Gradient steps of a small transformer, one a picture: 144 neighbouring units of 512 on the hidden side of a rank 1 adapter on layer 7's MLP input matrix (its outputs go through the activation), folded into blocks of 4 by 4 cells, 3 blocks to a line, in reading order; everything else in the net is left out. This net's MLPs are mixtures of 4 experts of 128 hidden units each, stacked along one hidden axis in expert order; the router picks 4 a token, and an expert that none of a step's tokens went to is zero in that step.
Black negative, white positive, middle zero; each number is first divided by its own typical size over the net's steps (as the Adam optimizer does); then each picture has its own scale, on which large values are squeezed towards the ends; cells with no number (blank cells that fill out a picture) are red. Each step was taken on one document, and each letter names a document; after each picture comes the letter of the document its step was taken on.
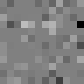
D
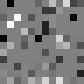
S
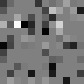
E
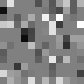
D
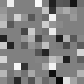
S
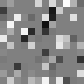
S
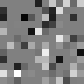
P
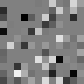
P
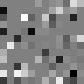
P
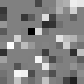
P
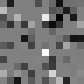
D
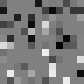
E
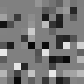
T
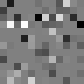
D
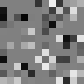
P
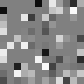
P
